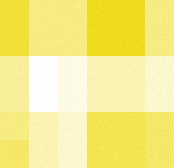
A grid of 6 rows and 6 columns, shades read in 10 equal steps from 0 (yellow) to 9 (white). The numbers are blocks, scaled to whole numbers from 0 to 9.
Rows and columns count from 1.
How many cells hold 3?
3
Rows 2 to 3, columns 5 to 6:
0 4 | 6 7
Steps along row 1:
up same down same up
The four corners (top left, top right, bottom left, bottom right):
1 4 3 3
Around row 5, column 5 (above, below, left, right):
6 2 2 3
